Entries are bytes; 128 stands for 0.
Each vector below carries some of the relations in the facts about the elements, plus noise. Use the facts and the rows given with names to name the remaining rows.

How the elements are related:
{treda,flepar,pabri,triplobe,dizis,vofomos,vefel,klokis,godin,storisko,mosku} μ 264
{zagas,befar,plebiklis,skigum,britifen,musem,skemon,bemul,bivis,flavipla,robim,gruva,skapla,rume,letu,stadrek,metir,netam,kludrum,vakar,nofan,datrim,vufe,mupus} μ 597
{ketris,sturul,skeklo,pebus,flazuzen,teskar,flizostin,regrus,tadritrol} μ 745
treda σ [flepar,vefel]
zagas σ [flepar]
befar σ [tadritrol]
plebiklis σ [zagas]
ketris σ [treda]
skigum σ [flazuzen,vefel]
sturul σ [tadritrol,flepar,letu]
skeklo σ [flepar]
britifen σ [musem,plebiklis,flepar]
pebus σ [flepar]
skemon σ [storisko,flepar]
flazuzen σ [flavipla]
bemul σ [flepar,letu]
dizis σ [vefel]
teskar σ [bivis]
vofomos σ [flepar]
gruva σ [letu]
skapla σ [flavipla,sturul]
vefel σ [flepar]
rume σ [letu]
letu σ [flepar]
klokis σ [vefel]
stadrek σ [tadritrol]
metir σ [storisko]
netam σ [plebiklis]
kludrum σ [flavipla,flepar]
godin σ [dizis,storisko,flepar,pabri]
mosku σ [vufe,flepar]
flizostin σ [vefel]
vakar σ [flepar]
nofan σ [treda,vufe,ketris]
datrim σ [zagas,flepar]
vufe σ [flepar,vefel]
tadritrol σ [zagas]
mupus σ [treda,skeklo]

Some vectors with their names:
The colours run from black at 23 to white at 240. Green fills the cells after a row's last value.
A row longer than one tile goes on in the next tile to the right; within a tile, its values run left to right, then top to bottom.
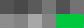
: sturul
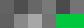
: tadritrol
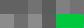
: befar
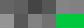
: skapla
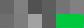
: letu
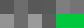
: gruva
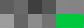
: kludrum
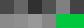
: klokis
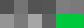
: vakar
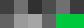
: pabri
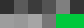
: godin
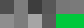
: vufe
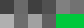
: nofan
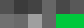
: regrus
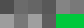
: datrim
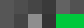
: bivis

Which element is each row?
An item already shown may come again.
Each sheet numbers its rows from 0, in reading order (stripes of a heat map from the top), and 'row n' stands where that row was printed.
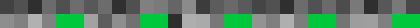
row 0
flizostin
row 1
skigum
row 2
flepar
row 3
flizostin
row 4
treda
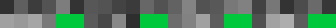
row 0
godin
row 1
bivis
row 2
letu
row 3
storisko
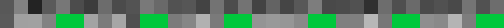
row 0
vefel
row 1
skemon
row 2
skeklo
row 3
mosku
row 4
ketris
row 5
pebus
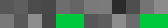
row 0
robim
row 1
flavipla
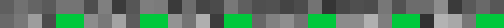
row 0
musem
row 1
vufe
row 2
metir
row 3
triplobe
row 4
pebus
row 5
flepar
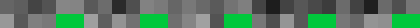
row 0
skapla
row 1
skigum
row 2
zagas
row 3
teskar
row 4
flazuzen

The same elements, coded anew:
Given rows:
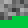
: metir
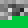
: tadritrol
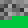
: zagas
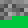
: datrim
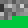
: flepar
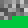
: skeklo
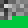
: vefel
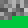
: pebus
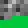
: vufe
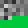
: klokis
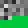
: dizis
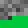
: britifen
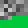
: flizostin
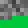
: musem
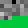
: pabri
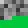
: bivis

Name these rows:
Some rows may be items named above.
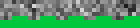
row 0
godin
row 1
vefel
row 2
skeklo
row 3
regrus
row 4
plebiklis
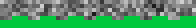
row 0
skapla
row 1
teskar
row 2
flavipla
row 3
flazuzen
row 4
pebus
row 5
plebiklis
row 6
sturul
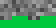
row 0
robim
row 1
skemon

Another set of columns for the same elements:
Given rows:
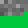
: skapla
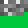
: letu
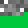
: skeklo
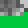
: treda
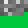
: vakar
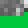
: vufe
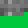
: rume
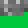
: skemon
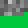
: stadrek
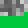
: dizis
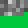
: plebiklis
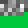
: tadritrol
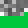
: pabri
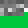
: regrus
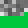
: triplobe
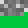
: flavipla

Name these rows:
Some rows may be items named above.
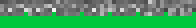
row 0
flazuzen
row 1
regrus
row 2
metir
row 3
flizostin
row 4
teskar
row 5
plebiklis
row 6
mosku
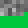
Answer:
godin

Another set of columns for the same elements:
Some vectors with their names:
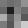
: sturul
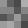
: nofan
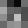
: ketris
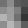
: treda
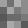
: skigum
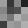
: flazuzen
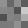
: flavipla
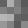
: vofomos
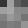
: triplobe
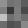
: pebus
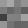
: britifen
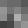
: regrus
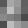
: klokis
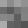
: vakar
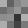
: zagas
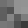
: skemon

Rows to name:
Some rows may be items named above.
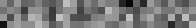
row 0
flizostin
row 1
treda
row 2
vefel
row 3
skapla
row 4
ketris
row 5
godin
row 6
teskar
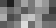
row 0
tadritrol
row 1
vefel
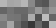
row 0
vufe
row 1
teskar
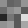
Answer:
plebiklis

